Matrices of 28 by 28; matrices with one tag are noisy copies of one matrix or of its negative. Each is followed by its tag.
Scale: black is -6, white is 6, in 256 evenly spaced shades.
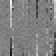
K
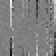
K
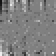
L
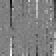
K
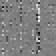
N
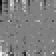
L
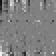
L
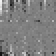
L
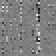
N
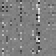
N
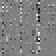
N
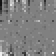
L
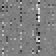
N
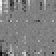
L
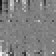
L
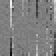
K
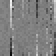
K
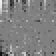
L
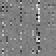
N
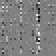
N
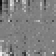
L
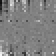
L
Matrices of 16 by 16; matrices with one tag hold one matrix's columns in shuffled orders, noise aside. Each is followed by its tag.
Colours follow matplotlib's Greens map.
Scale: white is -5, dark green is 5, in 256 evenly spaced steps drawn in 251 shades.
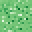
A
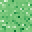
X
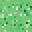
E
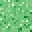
X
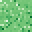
X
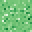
A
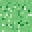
E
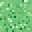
X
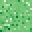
X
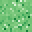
X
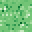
E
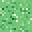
A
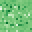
E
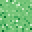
X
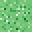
A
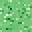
A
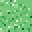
X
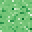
A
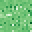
E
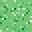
A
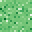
A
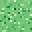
A
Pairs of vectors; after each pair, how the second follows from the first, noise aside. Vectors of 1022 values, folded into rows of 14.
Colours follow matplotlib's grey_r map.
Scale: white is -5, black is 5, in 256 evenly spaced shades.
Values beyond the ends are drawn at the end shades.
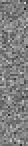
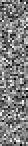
scaled up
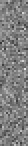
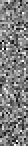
scaled up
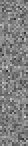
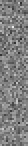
shuffled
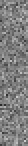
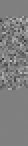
partly zeroed
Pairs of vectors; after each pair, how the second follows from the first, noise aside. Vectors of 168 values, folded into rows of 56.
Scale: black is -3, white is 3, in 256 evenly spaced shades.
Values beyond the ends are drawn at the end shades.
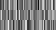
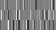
partly zeroed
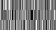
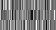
copied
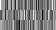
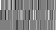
partly zeroed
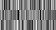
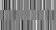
partly zeroed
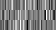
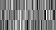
copied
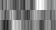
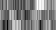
copied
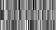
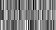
copied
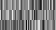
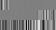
partly zeroed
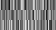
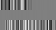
partly zeroed
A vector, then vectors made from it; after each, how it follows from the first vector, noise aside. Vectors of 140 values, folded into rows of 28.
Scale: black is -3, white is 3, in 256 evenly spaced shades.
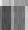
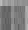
shrunk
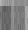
shrunk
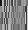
sign-scrambled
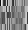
sign-scrambled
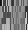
sign-scrambled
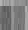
shrunk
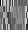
sign-scrambled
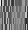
sign-scrambled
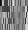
sign-scrambled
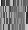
sign-scrambled
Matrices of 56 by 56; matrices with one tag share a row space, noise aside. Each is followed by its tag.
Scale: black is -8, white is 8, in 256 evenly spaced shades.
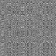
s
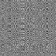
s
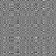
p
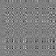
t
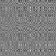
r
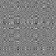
p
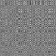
r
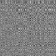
r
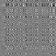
t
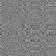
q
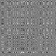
s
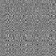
t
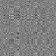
p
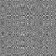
s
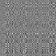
t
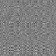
p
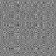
p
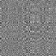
q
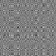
p
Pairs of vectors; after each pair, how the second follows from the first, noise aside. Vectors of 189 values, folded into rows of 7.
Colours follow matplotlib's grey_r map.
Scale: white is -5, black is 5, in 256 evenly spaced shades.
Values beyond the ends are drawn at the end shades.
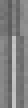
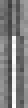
scaled up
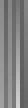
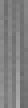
shrunk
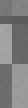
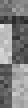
scaled up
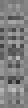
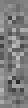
sign-scrambled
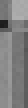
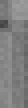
shrunk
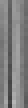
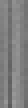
shrunk
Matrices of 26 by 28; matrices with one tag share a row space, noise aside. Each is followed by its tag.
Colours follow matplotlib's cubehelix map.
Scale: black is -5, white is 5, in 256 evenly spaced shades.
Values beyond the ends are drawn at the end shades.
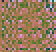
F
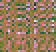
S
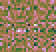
S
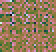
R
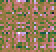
S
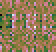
R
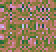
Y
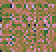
R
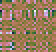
R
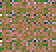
R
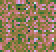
S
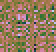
S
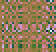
F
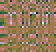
Y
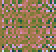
F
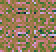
S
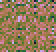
S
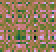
S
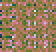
R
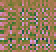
Y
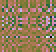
F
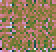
R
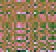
S
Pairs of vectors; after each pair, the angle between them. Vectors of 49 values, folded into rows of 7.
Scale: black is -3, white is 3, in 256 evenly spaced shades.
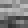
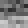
nearly opposite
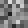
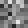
nearly parallel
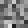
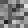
orthogonal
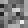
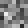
partly aligned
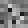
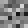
orthogonal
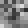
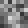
nearly opposite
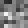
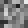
partly aligned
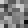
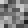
nearly parallel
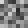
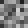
nearly opposite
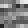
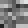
nearly parallel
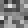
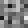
nearly opposite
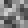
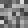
partly aligned
